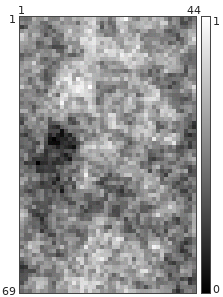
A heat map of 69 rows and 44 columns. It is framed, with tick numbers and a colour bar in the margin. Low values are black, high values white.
The texture is blotchy. The ninth with the lowest average is the middle left. The histogram is bell-shaped. There are no regular stripes.
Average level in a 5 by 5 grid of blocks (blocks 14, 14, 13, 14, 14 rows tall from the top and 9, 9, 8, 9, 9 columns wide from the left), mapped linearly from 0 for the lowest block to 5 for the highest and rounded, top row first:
3 4 5 4 3
3 5 4 4 2
0 1 4 3 2
1 2 2 2 2
3 4 5 4 1
